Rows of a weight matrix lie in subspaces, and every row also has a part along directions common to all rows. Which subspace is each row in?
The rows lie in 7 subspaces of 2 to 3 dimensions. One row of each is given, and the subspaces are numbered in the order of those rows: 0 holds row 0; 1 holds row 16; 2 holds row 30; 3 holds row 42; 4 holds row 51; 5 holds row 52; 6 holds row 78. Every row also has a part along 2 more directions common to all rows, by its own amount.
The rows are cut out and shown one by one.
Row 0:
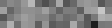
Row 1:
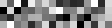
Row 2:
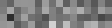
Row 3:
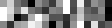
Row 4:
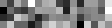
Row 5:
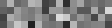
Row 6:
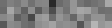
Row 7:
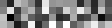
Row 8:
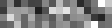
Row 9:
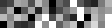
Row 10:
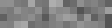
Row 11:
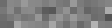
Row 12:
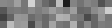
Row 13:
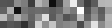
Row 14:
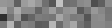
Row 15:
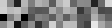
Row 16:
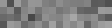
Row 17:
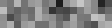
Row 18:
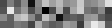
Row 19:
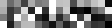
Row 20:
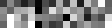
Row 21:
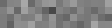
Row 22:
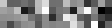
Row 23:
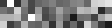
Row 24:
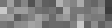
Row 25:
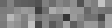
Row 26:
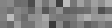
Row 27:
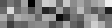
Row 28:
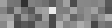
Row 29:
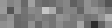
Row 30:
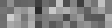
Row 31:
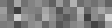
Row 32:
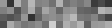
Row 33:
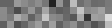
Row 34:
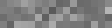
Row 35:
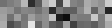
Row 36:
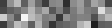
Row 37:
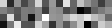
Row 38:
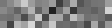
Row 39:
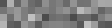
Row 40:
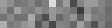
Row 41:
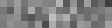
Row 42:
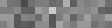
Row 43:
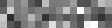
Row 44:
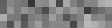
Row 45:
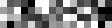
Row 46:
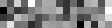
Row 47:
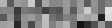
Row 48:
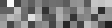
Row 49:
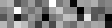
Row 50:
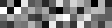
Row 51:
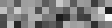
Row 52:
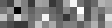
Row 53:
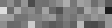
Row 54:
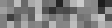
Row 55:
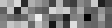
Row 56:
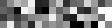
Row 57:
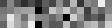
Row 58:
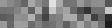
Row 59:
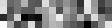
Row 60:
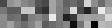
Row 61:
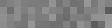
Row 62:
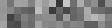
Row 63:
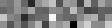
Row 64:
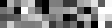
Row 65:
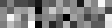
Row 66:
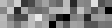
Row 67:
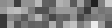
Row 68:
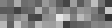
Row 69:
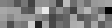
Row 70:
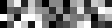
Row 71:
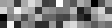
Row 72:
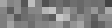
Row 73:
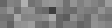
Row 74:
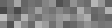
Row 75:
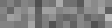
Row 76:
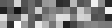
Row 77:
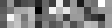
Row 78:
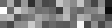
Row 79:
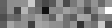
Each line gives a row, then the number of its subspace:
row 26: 1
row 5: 1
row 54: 2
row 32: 1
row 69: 0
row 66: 6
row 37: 1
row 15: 4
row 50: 6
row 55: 6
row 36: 4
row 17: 2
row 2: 1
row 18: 3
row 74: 4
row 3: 6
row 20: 2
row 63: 0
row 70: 4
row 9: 5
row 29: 3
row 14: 4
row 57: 2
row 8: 2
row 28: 3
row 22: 0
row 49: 5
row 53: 6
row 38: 3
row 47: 0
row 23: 1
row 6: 5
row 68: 4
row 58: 5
